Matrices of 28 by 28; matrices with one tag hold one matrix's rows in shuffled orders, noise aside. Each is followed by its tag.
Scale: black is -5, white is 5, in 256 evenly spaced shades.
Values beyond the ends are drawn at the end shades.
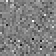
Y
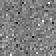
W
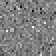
Y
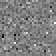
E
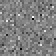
Y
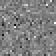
E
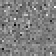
E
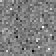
W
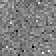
W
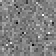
W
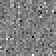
Y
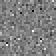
Y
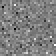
E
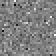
E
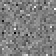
E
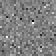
Y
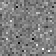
W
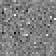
E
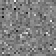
E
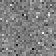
W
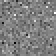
E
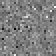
E
